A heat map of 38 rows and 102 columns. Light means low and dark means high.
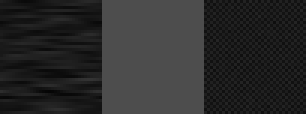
It is made of 1 by 3 panels. Panel 1,1: very high, streaked across, faint in contrast. Panel 1,2: high, flat. Panel 1,3: very high, checkered, faint in contrast.
